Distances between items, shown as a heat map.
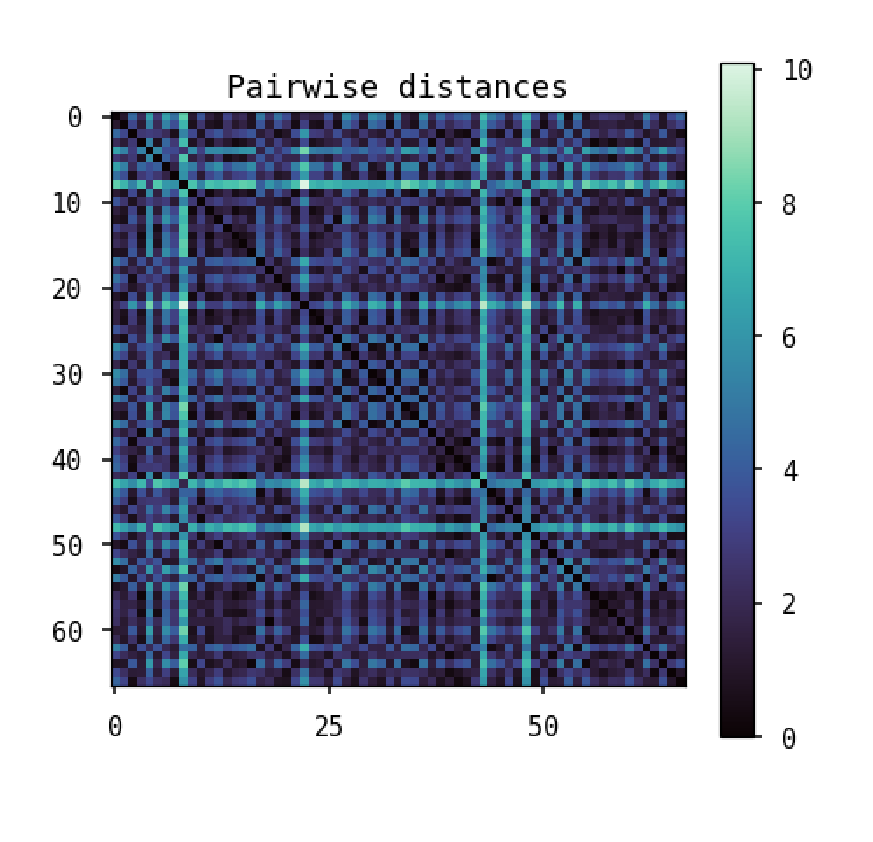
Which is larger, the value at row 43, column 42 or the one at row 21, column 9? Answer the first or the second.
the first
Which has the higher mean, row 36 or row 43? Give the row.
43
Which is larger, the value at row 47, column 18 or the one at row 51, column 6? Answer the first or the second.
the second
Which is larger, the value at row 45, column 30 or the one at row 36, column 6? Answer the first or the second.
the first
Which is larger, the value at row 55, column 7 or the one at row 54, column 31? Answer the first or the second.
the first
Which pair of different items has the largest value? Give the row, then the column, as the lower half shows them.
22, 8
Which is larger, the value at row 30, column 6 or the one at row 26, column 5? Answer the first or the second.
the second
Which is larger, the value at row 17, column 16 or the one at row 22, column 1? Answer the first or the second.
the first
